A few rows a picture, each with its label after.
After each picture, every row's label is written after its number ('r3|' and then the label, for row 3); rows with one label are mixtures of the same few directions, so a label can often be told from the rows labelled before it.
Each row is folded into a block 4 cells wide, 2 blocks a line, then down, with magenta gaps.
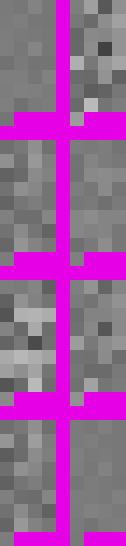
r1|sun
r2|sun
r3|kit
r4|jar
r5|jar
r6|sun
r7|kit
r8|sun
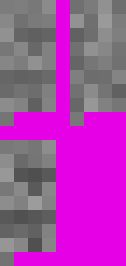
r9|jar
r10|kit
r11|jar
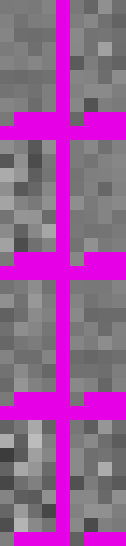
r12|jar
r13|sun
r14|kit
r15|sun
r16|kit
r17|jar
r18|kit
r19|sun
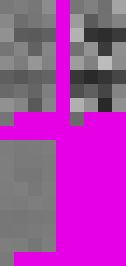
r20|jar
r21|jar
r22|jar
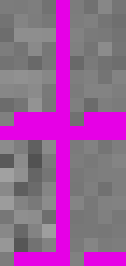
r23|jar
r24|sun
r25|kit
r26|sun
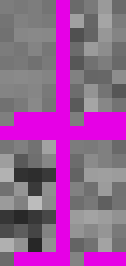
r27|jar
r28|kit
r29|jar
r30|jar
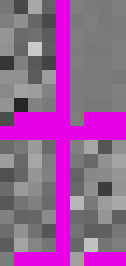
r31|sun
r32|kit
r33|kit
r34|sun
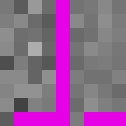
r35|sun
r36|kit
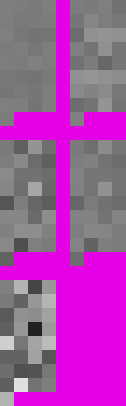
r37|jar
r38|jar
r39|sun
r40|sun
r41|sun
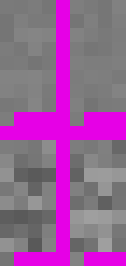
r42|jar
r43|kit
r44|jar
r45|jar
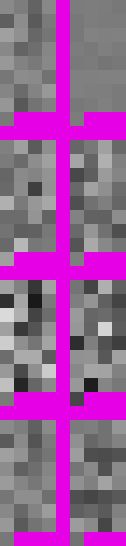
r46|kit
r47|jar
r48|sun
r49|kit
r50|kit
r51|sun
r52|kit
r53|jar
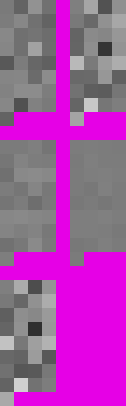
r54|sun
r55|sun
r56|jar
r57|jar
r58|sun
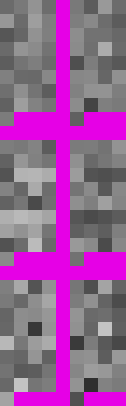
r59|kit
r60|sun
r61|jar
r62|jar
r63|sun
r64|sun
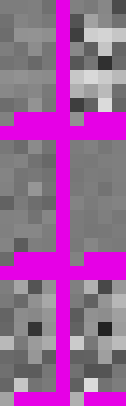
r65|jar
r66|jar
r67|sun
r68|sun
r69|sun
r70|sun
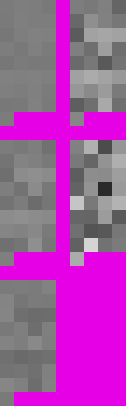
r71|jar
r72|jar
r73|jar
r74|sun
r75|jar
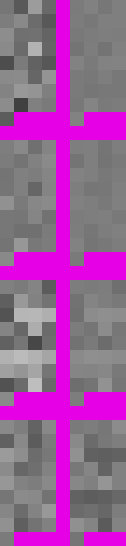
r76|sun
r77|sun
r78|sun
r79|kit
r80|jar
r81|jar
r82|kit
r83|jar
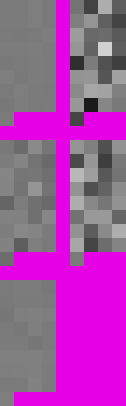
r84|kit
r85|sun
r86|sun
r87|kit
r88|jar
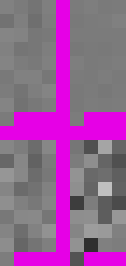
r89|kit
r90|sun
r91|kit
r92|sun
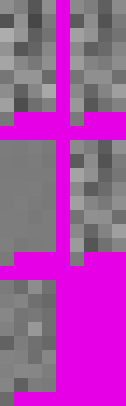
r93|kit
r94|kit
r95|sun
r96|kit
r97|sun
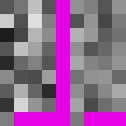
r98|kit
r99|kit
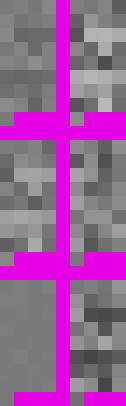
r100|jar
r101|jar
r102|jar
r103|kit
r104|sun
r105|jar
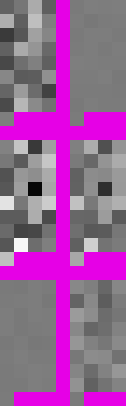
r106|kit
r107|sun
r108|sun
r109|sun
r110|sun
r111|kit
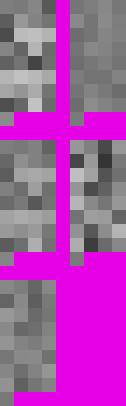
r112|jar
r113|kit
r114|jar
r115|kit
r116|kit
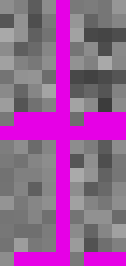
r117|kit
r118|jar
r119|sun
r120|kit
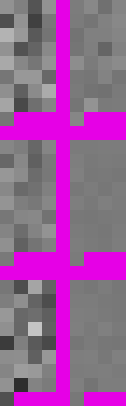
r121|kit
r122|sun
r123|kit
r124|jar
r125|sun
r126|sun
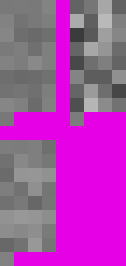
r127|jar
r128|kit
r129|jar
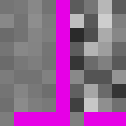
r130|kit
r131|kit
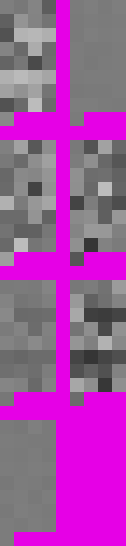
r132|jar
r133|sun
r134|sun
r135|sun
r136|jar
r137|jar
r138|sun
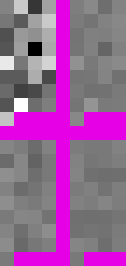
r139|sun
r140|sun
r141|kit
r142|jar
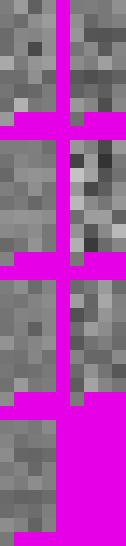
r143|sun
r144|jar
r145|jar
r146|kit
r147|sun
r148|kit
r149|jar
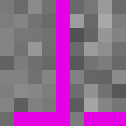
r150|sun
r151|kit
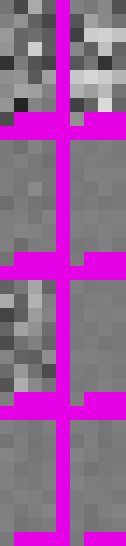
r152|sun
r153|jar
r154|sun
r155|jar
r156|kit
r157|jar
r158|kit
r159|kit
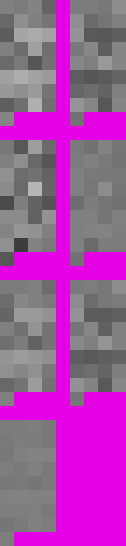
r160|jar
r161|jar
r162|sun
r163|sun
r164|jar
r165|jar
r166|jar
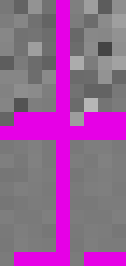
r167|sun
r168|sun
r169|kit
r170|kit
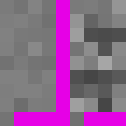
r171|sun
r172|jar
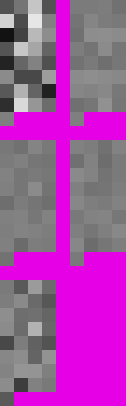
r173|kit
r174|jar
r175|sun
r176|kit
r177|sun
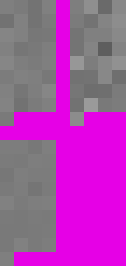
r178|kit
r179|sun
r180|sun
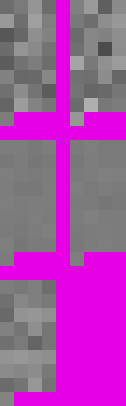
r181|kit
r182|sun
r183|kit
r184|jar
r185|jar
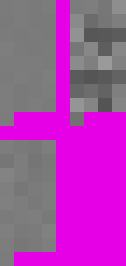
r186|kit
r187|jar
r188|kit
